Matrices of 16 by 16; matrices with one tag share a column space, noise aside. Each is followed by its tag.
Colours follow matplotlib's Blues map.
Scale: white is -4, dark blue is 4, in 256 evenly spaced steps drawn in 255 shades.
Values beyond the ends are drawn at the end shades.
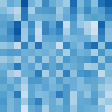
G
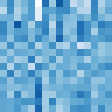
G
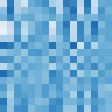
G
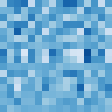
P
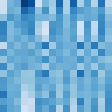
G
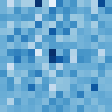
P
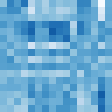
G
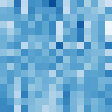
G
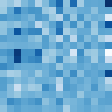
P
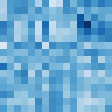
G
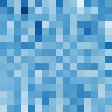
G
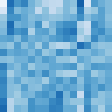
G
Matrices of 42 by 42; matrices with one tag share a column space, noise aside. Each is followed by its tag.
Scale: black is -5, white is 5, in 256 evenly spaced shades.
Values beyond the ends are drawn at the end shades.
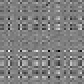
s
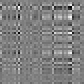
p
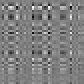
p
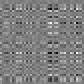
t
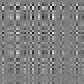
p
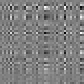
p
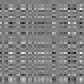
t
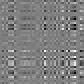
s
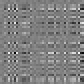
t
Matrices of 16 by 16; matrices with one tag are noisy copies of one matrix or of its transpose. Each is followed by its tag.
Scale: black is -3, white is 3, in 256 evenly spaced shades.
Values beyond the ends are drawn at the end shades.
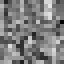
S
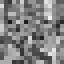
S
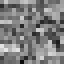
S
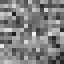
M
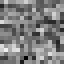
S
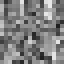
S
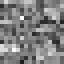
S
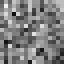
M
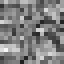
S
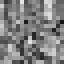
S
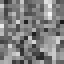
S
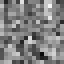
S
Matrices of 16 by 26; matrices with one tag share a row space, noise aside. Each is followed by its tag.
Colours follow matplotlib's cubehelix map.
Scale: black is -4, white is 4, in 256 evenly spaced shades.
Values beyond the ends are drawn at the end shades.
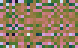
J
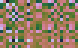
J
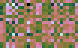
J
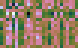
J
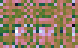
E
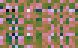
J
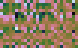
E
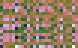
E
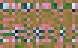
E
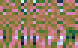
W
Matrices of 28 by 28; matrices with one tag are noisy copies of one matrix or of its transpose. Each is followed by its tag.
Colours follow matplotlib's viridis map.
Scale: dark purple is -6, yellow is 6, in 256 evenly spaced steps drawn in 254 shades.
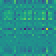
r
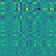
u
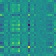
r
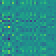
u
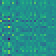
u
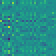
u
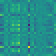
r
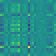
r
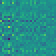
u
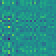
u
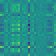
r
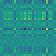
r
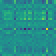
r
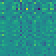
u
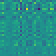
u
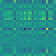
r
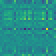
r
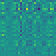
u
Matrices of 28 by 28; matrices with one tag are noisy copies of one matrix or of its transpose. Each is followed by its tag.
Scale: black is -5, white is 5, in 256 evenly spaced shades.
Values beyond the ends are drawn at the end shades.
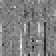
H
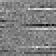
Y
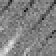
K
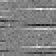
Y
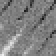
K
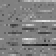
H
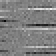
Y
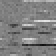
H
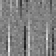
Y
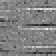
Y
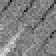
K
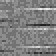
Y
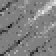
K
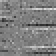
Y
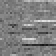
H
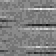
Y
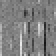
H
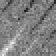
K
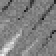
K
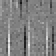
Y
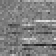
H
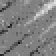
K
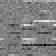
H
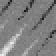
K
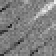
K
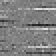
Y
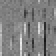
H
